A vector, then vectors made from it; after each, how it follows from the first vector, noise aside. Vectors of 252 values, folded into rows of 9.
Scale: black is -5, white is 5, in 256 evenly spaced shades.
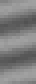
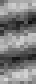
scaled up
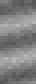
negated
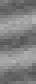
negated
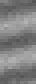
negated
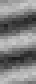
scaled up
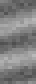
negated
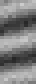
scaled up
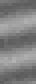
negated
